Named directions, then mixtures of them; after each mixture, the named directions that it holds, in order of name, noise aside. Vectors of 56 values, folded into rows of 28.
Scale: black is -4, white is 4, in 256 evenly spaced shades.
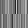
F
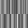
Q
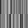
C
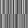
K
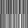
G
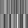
C, Q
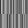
C, K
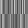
C, K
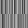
K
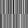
G, K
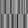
Q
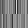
F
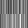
G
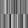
C, Q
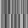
C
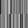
C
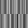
Q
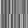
C, K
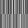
G, K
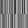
F, K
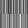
G, K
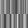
Q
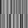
C
